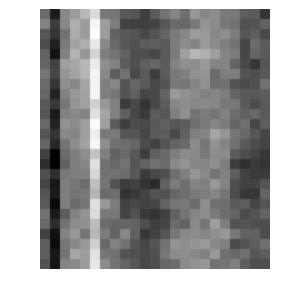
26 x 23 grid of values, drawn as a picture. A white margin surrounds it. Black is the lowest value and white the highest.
Columns 2 and 6 stand out from the rest. The grain runs up and down. Upright stripes repeat 2 times across the table. The top left is the ninth with the highest average.
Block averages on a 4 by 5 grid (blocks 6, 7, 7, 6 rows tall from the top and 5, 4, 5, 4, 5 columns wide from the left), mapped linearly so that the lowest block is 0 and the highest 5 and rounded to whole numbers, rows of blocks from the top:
35151
35041
14040
24041
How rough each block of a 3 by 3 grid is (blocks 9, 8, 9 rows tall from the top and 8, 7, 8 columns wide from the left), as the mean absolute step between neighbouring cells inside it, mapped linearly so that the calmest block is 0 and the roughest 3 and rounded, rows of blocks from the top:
300 / 300 / 300
